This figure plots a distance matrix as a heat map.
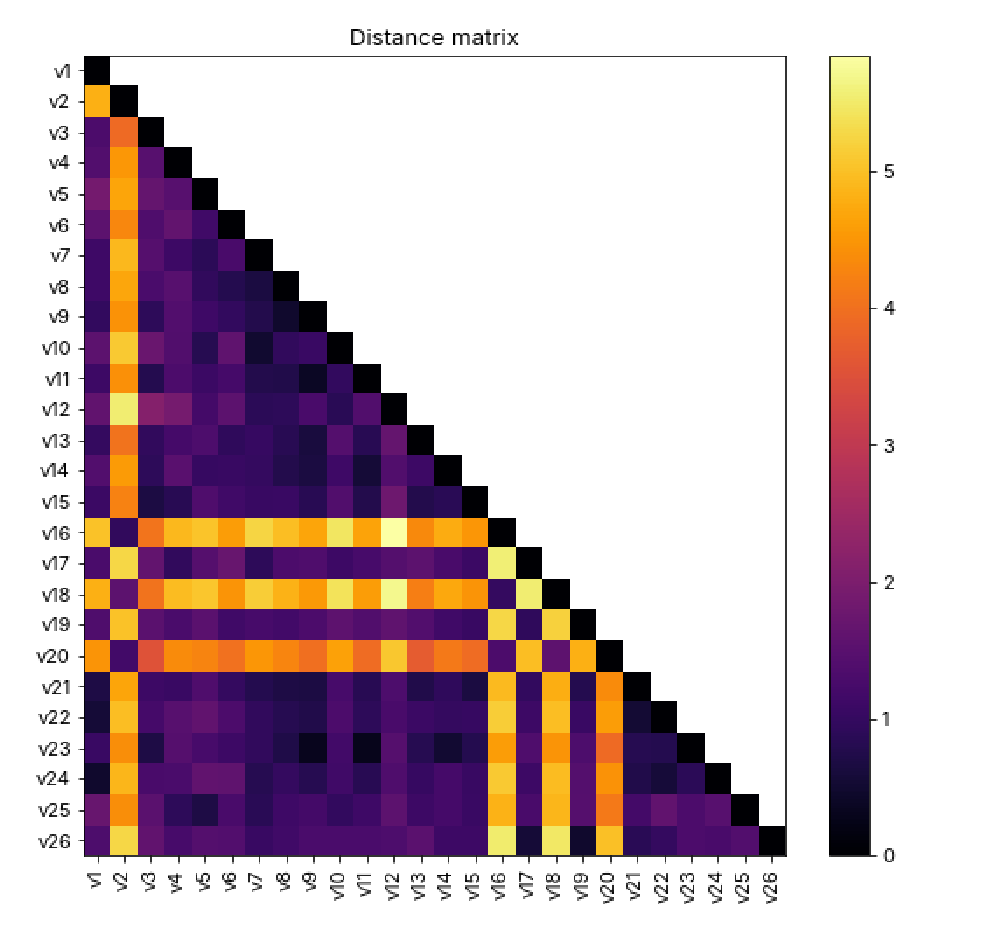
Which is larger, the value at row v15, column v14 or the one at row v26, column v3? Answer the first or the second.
the second
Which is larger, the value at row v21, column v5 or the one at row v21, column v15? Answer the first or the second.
the first
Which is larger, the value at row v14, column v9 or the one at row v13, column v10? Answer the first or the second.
the second
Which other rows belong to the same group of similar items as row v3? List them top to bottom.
v1, v4, v5, v6, v7, v8, v9, v10, v11, v12, v13, v14, v15, v17, v19, v21, v22, v23, v24, v25, v26
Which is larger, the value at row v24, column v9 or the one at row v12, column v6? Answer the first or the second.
the second
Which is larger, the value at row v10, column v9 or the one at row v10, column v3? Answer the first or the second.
the second
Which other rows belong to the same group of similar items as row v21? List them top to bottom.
v1, v3, v4, v5, v6, v7, v8, v9, v10, v11, v12, v13, v14, v15, v17, v19, v22, v23, v24, v25, v26
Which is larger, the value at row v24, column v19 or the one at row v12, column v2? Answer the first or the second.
the second
